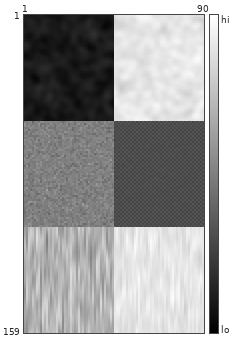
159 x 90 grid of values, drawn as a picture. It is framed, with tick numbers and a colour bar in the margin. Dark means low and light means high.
The table splits into 3 rows of 2 panels. Panel 1,1: very low, blotchy, faint in contrast. Panel 1,2: very high, blotchy, faint in contrast. Panel 2,1: middling, fine-grained, faint in contrast. Panel 2,2: low, checkered, faint in contrast. Panel 3,1: high, streaked downward. Panel 3,2: very high, streaked downward, faint in contrast.
